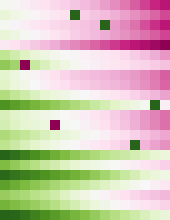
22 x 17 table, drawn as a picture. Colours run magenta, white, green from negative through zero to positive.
Lone odd cells: 6, 4 higher and 2 lower than their neighbours. Ninth with the lowest average: top right. Slope: up to the bottom left. Ninth with the highest average: bottom left. Grain: streaks across. Mirror symmetry: none.
